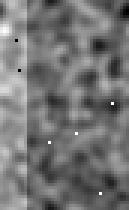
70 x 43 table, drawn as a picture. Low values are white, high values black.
Grain: blotchy. Seam: vertical, 20% of the way across, the right part higher. Stripes: none. Lone odd cells: 6, 2 higher and 4 lower than their neighbours.
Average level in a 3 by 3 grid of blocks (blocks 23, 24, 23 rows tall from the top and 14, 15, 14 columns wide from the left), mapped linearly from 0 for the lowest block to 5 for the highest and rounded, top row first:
0 3 4 | 0 3 4 | 1 5 5
